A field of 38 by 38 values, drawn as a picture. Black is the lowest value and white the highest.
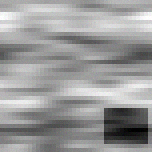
The bottom right is the roughest part. The bottom right is the ninth with the lowest average. Horizontal stripes repeat 2 times down the table. An odd patch, lower than its surroundings, sits in the bottom right.
